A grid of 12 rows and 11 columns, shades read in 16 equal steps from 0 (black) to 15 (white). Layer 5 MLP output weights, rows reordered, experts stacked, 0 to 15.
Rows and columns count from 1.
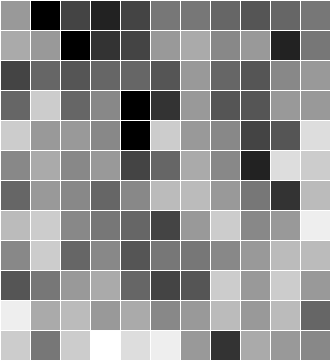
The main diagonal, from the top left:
9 9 5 8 0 6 11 12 9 12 6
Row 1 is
9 0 4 2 4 7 7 6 5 6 7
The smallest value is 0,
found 4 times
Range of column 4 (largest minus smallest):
13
